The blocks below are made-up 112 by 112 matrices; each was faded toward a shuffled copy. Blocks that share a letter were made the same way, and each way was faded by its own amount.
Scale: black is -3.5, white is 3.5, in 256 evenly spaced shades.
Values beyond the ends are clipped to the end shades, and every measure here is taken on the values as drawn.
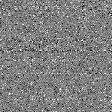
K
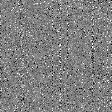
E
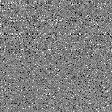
K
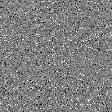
K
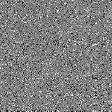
K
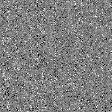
E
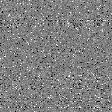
K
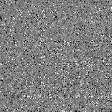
K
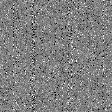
E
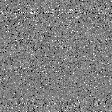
K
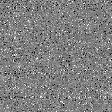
K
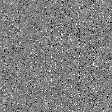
E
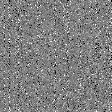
E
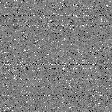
K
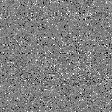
K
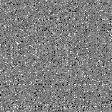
K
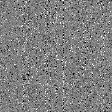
E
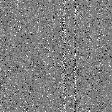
E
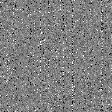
E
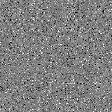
K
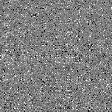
K
